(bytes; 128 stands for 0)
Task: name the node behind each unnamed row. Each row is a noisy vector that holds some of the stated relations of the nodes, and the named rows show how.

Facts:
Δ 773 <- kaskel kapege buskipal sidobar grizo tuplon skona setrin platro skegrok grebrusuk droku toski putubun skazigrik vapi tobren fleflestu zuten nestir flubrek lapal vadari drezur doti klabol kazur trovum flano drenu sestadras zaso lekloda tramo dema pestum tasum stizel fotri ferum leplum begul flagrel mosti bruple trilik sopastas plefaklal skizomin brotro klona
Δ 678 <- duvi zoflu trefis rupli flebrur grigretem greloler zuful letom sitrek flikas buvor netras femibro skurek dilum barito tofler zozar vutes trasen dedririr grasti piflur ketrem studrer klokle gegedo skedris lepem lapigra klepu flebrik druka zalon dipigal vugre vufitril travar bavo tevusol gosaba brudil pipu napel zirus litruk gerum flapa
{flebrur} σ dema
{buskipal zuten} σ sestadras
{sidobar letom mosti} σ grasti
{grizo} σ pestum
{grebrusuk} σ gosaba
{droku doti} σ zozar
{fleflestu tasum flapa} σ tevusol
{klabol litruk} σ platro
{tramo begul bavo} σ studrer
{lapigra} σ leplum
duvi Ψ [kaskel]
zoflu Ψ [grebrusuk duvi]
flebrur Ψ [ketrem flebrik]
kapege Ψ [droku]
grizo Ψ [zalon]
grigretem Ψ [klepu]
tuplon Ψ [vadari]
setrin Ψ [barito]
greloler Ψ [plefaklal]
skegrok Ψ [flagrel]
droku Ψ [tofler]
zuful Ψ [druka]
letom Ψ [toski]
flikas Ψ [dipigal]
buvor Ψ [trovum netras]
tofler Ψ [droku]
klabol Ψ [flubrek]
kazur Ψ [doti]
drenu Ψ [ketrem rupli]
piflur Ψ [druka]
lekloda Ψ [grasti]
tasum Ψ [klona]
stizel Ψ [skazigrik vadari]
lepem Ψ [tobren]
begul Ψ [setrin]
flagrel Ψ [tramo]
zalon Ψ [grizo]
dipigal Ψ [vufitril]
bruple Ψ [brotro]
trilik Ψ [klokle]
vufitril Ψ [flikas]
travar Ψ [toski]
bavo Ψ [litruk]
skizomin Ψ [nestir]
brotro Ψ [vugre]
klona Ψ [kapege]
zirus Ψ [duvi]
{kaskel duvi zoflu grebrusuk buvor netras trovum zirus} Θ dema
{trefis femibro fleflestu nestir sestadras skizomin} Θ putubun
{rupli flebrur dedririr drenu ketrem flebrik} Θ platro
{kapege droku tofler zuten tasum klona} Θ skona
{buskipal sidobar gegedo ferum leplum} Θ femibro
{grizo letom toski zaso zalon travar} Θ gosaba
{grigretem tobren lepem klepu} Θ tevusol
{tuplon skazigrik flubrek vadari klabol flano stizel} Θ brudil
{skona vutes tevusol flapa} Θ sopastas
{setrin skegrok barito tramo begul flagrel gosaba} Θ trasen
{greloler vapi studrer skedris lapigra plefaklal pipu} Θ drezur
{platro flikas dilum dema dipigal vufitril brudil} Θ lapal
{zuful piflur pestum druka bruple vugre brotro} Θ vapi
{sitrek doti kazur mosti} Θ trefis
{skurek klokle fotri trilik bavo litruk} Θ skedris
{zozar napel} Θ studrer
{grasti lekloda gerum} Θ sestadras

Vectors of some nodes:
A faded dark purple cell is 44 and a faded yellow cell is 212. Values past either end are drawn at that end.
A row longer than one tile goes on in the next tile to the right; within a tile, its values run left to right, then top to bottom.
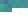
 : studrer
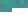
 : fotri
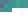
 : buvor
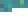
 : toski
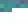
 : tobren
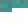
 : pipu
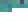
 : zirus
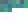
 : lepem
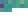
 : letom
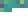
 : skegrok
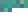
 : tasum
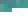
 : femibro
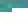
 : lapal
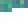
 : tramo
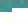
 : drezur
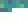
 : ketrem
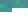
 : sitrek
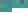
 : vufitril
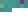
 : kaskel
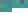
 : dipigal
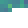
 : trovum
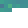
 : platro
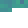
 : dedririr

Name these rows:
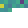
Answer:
klokle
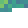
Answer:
flubrek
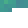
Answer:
brotro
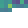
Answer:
plefaklal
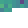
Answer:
grebrusuk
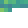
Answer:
kazur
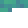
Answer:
bruple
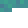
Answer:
zaso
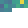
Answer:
grigretem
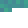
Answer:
flapa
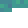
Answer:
vutes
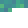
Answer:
grasti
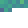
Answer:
droku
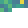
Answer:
nestir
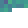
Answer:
bavo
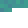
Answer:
lapigra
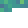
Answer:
flagrel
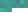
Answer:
sestadras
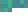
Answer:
fleflestu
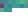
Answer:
travar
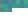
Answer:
tevusol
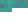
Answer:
grizo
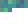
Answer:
begul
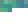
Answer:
trilik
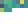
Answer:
skizomin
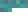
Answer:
litruk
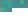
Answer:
putubun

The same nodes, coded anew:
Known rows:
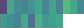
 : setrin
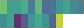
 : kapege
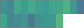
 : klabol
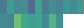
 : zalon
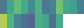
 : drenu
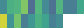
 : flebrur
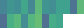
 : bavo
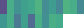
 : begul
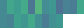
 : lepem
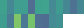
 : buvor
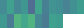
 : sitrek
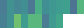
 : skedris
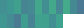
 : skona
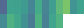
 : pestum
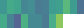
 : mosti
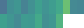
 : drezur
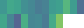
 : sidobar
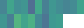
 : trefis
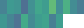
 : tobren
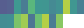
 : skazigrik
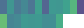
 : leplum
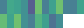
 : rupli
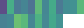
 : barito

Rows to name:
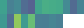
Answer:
netras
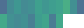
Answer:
platro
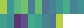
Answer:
tasum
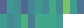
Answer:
toski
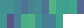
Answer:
doti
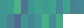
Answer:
zuten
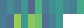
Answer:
zozar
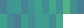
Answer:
sopastas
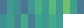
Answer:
tramo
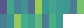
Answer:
vugre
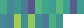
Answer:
druka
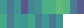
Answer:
trovum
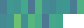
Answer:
greloler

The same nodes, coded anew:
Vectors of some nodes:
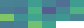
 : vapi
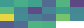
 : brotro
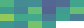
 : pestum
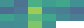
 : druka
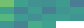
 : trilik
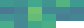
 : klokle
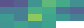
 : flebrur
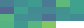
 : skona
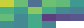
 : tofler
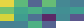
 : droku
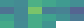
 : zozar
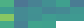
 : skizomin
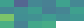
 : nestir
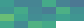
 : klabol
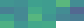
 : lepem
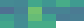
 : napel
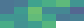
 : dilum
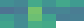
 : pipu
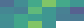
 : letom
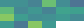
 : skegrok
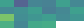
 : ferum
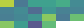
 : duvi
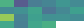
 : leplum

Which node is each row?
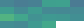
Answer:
drenu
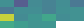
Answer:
buskipal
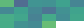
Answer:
kaskel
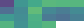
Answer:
trasen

